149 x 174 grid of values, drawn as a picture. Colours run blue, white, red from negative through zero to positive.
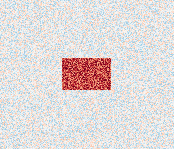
The centre is the ninth with the highest average. An odd patch, higher than its surroundings, sits in the centre. No regular stripes run through it. The values are skewed, with a long tail toward high values.
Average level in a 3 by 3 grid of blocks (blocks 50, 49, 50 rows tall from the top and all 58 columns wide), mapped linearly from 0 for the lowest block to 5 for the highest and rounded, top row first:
0 0 0 | 0 5 0 | 0 0 0
